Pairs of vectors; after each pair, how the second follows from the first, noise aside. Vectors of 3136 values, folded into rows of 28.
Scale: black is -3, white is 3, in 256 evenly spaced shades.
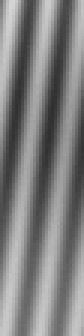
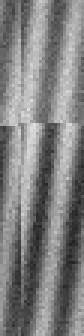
wrapped around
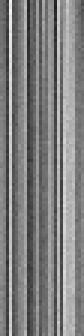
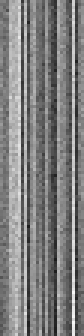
reversed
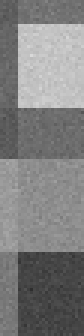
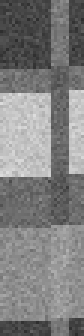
wrapped around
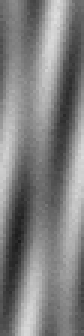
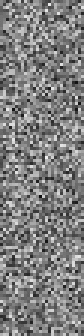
shuffled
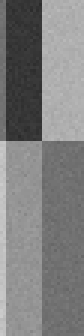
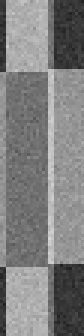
wrapped around
